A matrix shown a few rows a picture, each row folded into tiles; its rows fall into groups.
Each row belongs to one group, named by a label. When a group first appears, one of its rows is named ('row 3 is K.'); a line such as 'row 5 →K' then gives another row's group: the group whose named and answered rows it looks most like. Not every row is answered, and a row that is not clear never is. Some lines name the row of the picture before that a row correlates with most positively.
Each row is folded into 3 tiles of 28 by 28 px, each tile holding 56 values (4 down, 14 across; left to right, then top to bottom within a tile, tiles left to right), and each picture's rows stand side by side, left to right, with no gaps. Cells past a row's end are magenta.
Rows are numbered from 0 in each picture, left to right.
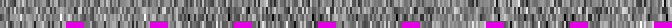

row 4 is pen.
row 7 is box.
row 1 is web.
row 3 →pen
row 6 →pen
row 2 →pen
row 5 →box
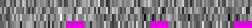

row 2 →pen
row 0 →web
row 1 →pen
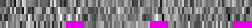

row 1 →box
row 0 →web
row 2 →pen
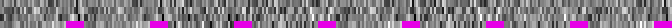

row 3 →web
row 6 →web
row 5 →web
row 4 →box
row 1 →box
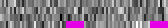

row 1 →box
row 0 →pen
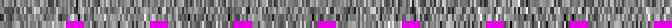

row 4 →box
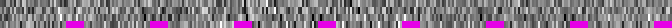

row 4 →web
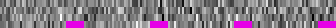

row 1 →box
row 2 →web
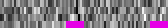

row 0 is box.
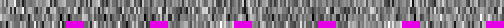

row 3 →pen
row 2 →box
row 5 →web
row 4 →box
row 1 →pen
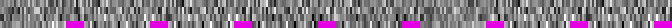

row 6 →web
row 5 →box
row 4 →pen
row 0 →box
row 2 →web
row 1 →web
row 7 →web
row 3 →pen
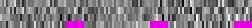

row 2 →web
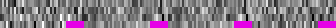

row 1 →box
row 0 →web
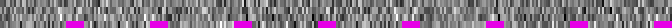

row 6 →pen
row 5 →box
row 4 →web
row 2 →box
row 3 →pen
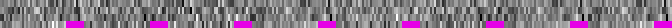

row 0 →box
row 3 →box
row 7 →box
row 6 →box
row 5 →pen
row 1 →pen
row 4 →web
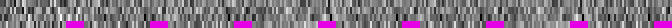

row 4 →pen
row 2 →pen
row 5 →pen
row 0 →web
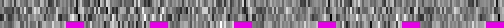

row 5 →box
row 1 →web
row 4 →web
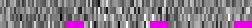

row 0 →pen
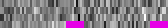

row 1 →web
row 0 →box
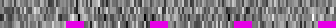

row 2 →pen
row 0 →box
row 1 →pen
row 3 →web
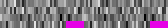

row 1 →pen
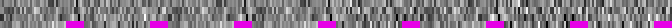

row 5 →box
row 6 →pen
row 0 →box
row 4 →pen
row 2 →box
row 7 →web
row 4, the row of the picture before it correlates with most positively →0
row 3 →box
